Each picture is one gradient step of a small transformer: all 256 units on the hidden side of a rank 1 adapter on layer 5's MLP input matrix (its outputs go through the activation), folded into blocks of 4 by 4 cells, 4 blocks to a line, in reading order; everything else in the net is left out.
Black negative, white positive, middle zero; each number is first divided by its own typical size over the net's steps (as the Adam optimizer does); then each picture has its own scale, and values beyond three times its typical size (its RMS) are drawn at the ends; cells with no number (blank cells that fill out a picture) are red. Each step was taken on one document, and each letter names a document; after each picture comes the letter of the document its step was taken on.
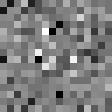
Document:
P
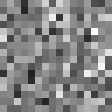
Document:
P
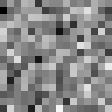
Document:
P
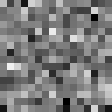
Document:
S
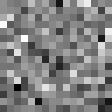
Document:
S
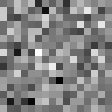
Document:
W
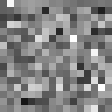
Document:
W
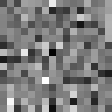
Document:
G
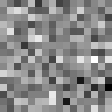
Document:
W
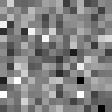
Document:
S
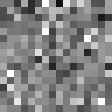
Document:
P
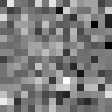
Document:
G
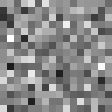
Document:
S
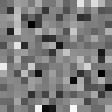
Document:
G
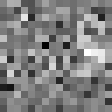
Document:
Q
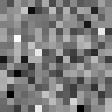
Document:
Q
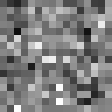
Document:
Q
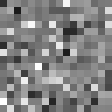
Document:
G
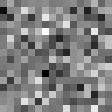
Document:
S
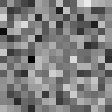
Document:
Q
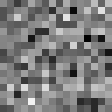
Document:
P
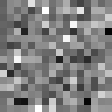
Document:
W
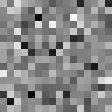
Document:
G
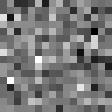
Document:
P
